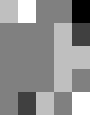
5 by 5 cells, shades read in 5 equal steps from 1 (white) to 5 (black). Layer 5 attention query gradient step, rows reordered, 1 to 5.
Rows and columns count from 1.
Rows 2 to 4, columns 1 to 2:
3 3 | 3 3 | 3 3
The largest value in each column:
3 4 3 3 5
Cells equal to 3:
14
